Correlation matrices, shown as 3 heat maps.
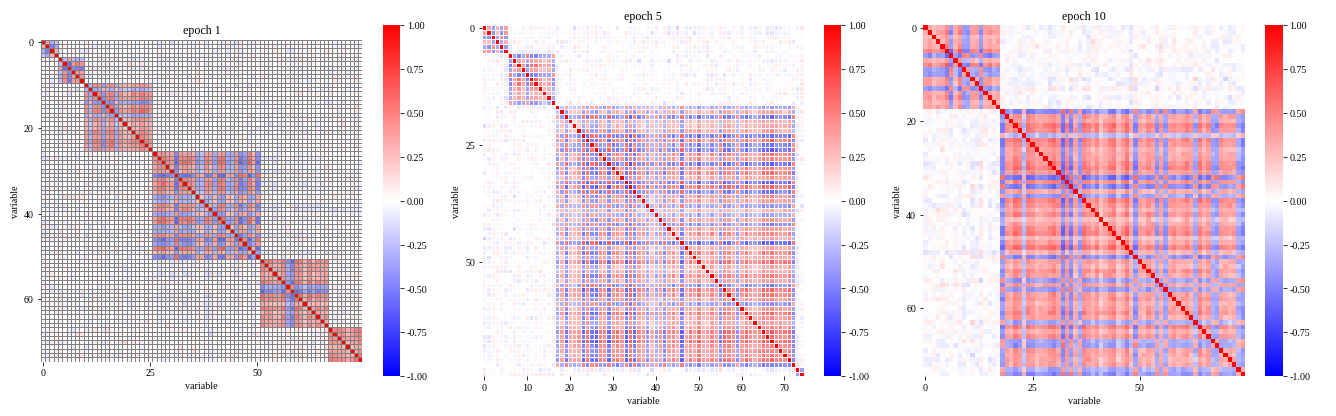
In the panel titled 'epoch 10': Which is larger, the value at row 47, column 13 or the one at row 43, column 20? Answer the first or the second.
the second
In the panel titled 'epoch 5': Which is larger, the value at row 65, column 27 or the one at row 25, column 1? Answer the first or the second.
the first
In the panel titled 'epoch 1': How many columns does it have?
75
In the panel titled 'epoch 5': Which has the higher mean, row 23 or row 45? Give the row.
45
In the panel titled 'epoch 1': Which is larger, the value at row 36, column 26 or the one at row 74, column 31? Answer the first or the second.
the second
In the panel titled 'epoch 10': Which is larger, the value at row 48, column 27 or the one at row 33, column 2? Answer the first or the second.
the first
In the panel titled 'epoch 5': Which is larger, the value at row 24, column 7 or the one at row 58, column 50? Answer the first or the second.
the second
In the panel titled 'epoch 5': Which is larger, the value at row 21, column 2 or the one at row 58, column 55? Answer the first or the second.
the first
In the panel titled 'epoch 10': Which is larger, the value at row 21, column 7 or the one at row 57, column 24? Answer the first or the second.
the second
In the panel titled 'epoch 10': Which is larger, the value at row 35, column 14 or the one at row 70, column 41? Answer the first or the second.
the second
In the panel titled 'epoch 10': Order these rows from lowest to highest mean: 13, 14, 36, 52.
36, 13, 14, 52
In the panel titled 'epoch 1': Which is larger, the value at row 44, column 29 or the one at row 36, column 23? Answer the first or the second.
the second
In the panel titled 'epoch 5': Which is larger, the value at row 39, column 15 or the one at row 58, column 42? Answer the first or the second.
the first
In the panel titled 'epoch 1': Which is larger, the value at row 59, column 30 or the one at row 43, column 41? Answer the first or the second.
the first
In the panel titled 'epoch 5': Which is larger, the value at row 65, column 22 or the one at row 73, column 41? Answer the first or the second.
the first
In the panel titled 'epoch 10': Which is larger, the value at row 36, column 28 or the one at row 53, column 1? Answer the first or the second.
the second
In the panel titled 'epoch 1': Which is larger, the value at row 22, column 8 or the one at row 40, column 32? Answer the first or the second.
the first
